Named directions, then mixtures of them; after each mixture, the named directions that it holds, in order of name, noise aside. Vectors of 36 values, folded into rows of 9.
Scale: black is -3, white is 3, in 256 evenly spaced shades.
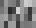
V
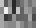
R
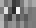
R, V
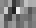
R, V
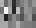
R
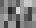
V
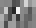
R, V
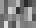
V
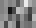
V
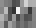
R, V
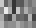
R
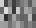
R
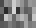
R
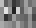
R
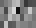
R, V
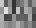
R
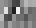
R, V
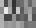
R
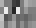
R, V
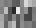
R, V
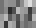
V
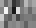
R, V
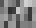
V
